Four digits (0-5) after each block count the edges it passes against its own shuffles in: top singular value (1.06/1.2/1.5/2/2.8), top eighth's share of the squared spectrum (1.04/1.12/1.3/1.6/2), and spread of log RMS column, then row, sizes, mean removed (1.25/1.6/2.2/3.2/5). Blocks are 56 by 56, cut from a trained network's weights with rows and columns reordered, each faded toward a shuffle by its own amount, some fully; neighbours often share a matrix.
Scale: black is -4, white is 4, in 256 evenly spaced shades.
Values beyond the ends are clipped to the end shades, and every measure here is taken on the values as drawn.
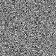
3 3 1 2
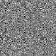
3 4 2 2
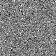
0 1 0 0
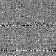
3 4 0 2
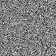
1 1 0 0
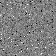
0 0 0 0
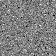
0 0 0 0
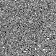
0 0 0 0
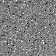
1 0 0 0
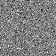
0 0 0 0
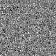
2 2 1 1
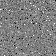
1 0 0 0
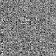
3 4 2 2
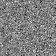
0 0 0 0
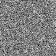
1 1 0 0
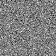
1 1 0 0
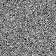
0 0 0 0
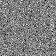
1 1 0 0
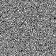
2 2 0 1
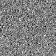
2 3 0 1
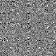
3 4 2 2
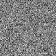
2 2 0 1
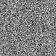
1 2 0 1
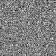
3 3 1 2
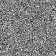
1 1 0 0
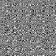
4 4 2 3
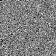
1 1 0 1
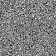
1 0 0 0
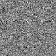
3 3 0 2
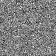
1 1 0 0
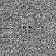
3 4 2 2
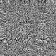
3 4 1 2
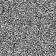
1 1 0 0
